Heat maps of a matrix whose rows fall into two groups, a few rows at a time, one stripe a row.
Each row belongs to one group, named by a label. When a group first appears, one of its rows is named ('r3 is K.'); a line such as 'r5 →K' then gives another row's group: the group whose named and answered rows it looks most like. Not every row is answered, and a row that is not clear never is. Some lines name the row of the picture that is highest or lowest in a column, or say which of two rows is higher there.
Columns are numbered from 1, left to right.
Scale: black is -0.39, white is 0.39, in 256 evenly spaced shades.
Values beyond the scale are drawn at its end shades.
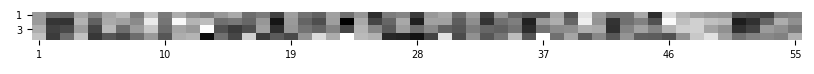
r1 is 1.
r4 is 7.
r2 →1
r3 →1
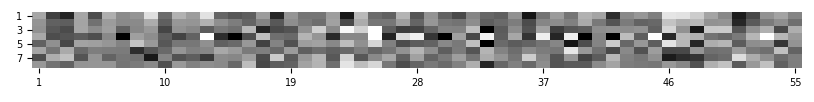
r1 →1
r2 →1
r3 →7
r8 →7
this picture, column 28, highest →4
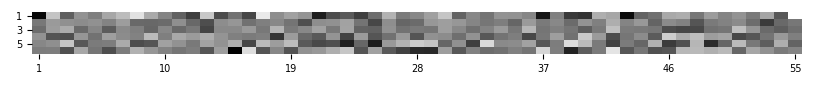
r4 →1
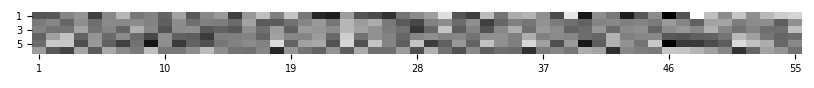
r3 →7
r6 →1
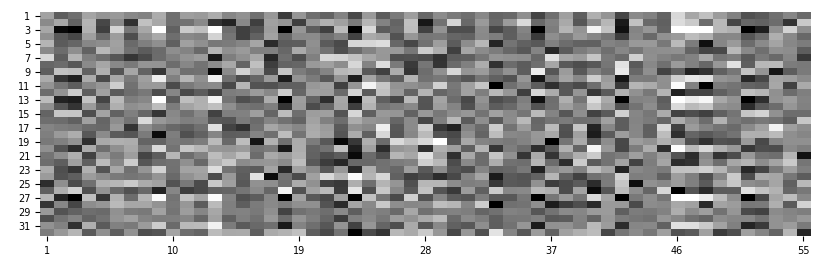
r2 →7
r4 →1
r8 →7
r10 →1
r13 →1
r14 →1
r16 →7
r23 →1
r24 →7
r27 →1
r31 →1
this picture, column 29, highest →19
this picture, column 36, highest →9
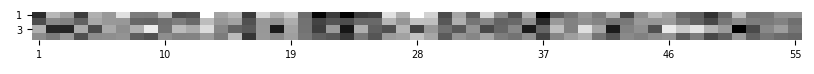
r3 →1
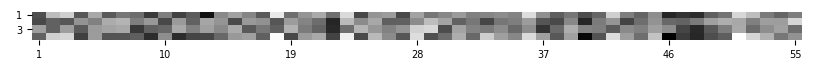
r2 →7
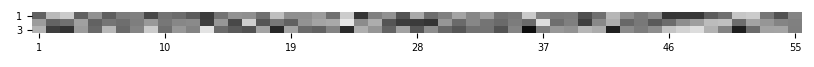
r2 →7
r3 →1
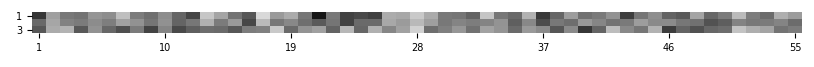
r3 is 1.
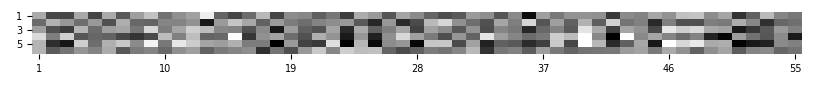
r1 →1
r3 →1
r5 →1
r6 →7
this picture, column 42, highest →2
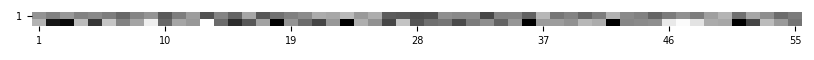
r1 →7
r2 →1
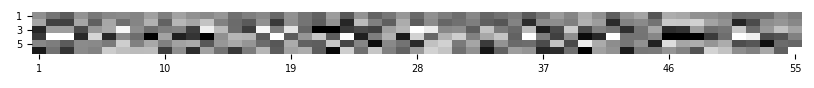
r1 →1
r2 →1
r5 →1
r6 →7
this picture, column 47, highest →2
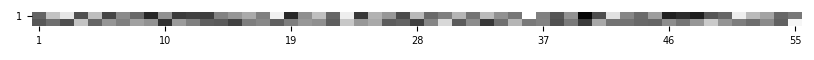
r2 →7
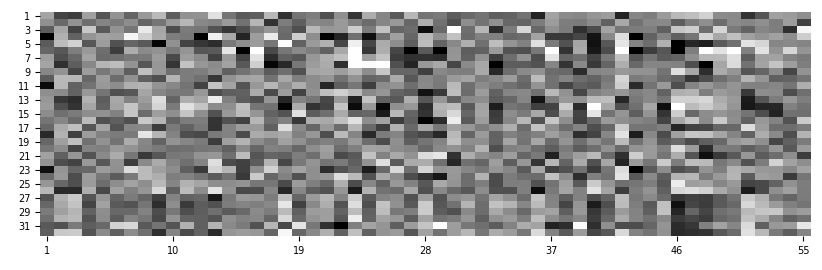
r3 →7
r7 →7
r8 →7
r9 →7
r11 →7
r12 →7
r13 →1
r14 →1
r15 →1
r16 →7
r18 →7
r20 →7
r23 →7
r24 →7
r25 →1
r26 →1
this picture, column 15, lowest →6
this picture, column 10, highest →10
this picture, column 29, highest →31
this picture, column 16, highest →6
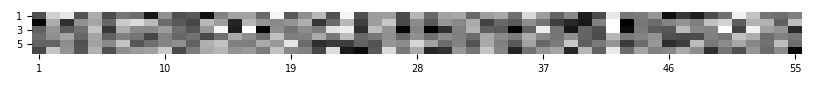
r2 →7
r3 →7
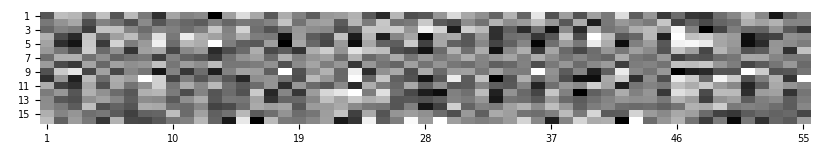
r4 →1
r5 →1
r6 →7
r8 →1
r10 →7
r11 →1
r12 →7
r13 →7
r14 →7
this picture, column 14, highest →1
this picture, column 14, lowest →16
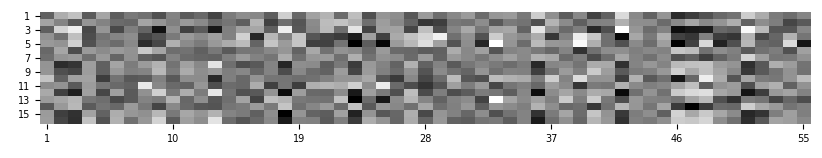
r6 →7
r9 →1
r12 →1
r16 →1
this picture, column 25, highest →11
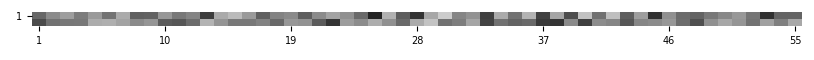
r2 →7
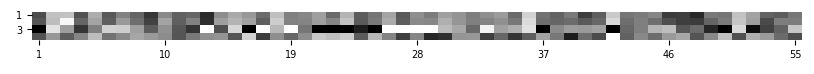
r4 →7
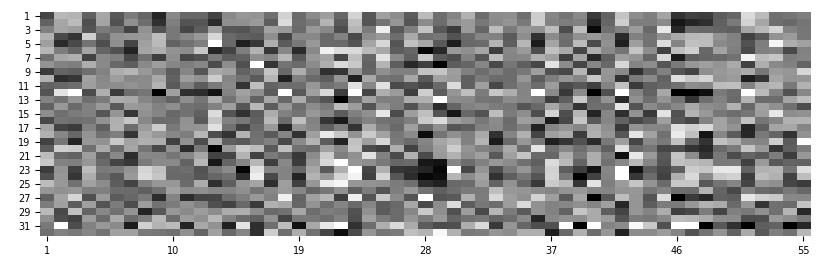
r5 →1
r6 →7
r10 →1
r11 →7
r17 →1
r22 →7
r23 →7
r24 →7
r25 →7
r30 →1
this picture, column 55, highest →19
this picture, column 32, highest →31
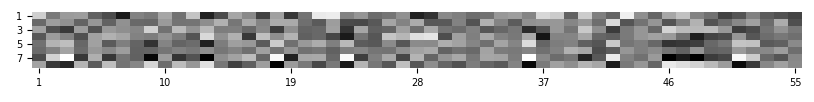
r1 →7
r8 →1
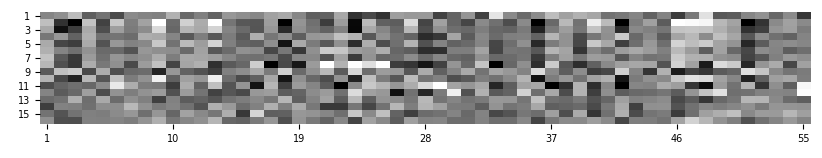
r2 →1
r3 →1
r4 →7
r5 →1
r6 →7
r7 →1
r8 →7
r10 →1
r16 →1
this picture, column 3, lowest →2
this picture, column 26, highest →14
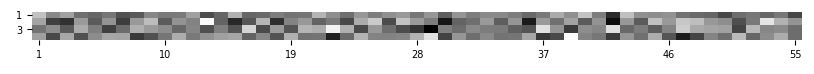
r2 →1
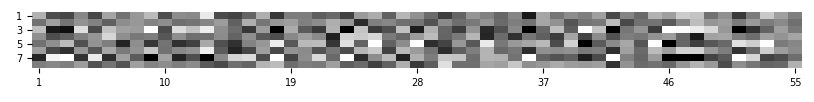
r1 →1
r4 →7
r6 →1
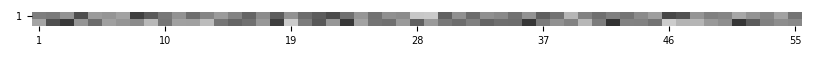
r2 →1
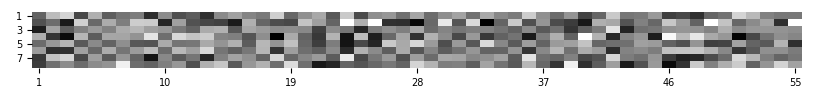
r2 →7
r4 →1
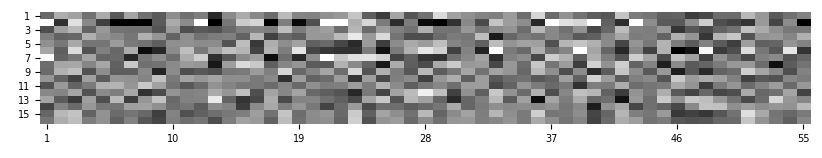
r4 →7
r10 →1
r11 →7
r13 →1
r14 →7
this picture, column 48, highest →6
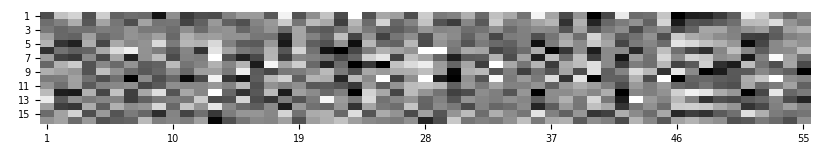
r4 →1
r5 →1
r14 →1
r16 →7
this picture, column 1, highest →13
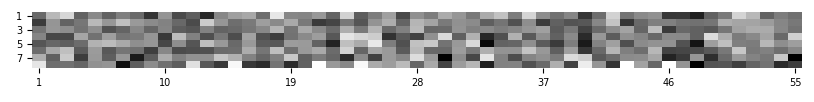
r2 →7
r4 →7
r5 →7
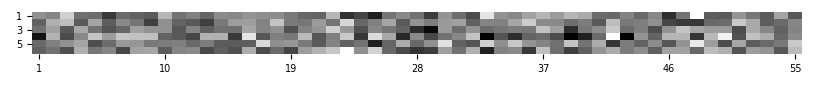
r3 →7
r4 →7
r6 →7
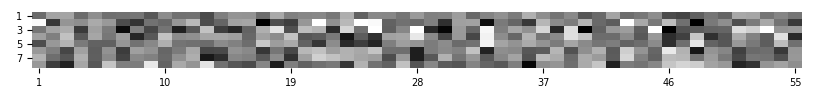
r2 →7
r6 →7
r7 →7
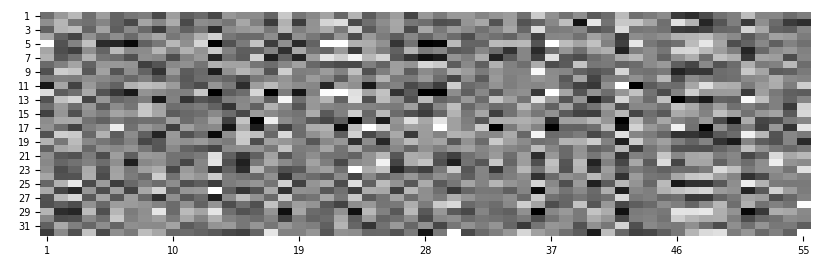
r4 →1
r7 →7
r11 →7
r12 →7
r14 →7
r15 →7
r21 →1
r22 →1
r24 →1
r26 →1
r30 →1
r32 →7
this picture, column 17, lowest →12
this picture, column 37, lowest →17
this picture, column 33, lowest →17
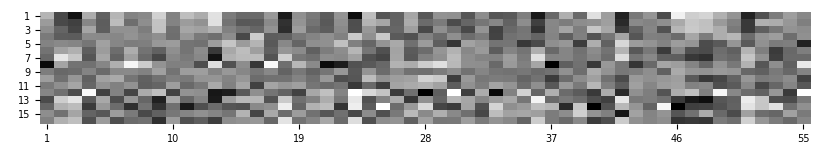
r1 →1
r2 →1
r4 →7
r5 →7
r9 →1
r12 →7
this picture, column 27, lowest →13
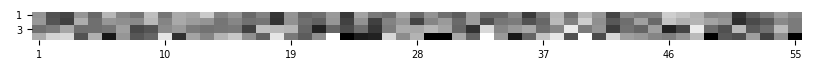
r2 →1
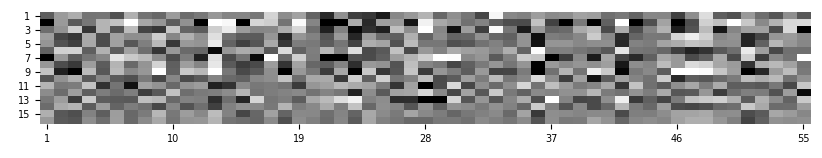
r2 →7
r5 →1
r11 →7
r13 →7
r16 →1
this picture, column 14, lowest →11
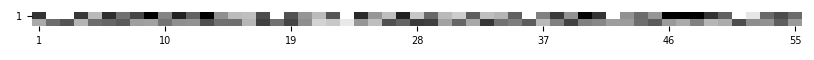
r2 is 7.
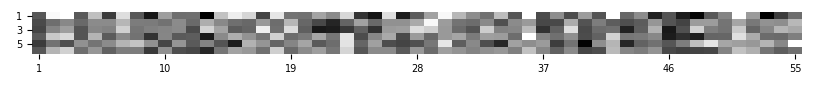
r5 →7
